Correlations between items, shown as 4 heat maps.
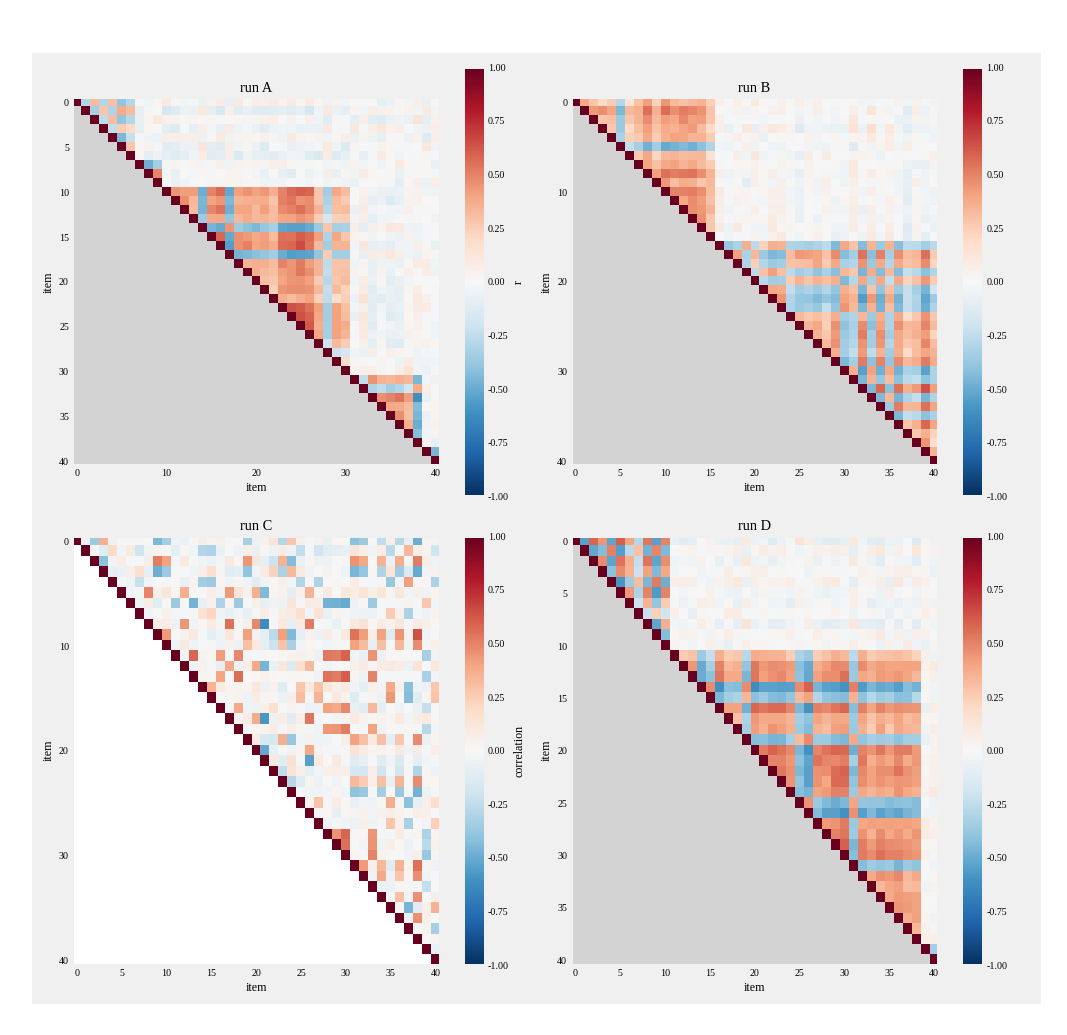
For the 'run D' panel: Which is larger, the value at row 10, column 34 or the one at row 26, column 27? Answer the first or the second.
the first
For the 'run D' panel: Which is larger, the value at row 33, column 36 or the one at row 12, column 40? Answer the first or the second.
the first
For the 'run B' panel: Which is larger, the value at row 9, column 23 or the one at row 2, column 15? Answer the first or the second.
the second
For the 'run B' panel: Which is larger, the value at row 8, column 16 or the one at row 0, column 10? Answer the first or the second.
the second
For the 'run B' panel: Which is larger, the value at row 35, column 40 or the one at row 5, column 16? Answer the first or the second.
the second
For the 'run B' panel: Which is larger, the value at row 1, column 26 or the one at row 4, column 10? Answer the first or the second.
the second
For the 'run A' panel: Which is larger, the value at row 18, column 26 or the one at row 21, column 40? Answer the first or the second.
the first
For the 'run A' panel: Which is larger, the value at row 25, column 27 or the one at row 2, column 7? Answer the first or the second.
the first
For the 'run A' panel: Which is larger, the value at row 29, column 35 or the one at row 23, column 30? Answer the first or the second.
the second
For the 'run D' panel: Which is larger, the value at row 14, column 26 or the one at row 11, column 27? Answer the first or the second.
the first
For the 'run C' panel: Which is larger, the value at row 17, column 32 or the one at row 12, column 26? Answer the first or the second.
the second
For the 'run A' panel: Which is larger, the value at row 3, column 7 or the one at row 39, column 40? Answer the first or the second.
the first
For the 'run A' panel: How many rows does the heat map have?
41
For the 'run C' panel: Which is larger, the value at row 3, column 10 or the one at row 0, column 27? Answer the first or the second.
the second
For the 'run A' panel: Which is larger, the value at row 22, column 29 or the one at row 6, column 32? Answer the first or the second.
the first
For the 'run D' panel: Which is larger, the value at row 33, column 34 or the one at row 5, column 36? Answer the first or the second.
the first
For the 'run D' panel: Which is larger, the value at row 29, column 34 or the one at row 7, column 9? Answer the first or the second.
the first
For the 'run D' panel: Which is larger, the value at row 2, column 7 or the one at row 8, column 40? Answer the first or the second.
the second
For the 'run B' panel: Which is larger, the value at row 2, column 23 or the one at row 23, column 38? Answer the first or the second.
the first
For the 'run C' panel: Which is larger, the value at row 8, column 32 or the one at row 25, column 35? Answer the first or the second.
the second
